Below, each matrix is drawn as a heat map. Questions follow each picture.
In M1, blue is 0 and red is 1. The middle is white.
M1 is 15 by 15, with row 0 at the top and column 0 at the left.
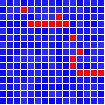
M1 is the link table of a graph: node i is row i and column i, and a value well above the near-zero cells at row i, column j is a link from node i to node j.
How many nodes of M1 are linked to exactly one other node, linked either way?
7
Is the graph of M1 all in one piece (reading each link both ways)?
no
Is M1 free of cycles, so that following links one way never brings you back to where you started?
yes
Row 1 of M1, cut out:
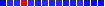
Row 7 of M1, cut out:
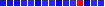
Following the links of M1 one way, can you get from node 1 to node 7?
yes
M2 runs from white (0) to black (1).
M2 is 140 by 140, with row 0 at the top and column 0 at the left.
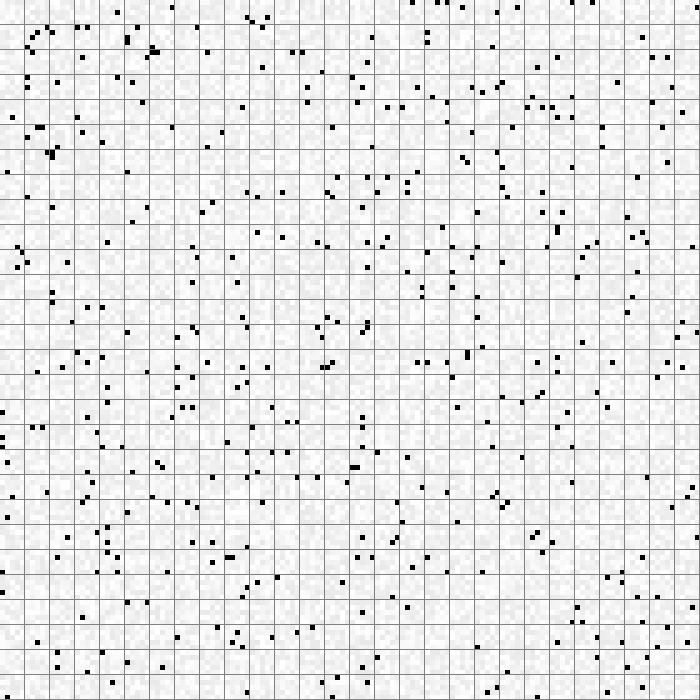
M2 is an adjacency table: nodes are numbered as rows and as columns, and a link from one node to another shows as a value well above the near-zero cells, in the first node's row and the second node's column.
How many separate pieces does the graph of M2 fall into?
2
